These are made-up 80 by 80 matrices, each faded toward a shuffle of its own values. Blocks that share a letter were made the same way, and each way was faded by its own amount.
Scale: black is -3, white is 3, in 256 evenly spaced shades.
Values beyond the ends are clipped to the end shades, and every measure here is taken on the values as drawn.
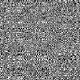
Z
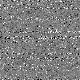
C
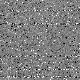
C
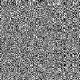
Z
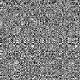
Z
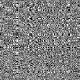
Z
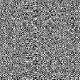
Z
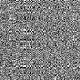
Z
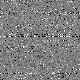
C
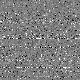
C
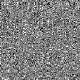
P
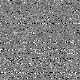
C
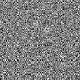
Z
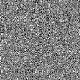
P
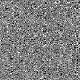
P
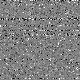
C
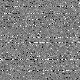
C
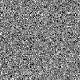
P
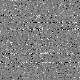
C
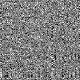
P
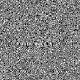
P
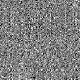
P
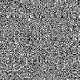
P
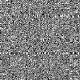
P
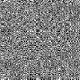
Z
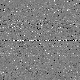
C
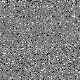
C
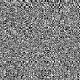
Z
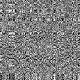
Z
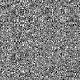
P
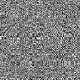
Z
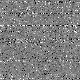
C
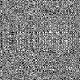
Z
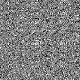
P
